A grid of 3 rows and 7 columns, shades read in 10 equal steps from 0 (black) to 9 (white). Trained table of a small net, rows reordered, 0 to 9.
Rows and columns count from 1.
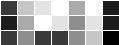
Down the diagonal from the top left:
2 6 2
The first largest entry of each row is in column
4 3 6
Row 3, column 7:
0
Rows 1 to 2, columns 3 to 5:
8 9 6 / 9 8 5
